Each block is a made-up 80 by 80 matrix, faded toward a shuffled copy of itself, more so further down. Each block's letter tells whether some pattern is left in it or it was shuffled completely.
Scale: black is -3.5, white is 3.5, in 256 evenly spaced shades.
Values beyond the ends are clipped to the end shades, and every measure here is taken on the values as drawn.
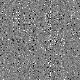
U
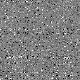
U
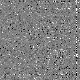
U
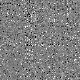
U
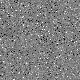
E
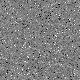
E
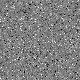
E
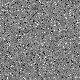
E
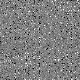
U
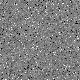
E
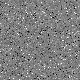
E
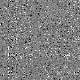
U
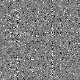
U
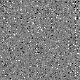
U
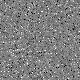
E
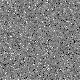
E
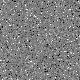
E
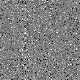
U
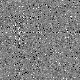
U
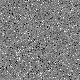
E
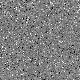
E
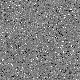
E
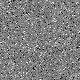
E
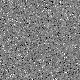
E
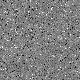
E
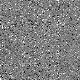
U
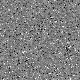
E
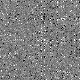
U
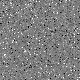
E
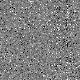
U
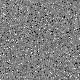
E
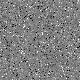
E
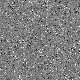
E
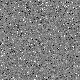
E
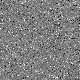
E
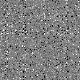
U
